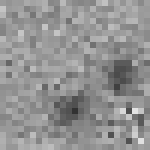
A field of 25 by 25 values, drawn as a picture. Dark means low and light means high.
There are two dips. No single row or column stands out from its neighbours. Values change most from cell to cell in the bottom right. In the bottom right lies a patch that is rougher than the rest.
